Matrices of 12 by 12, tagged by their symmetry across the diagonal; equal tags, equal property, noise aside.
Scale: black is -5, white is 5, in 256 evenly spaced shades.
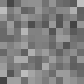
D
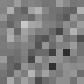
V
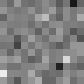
D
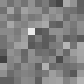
V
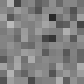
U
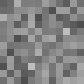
V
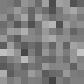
D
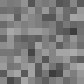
U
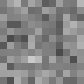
U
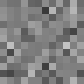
D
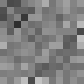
V
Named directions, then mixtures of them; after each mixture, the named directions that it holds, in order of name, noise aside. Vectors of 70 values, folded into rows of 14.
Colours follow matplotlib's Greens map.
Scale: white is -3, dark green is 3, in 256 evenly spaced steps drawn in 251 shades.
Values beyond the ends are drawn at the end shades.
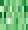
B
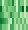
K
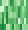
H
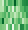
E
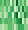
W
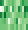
B, H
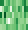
B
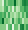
E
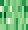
B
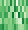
W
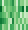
K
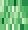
E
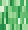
H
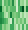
K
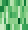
H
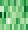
B, E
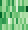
B, K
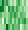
E, H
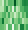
E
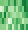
B, E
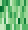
H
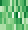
B, W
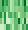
B, H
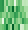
E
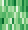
E, K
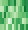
B, E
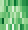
E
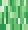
H
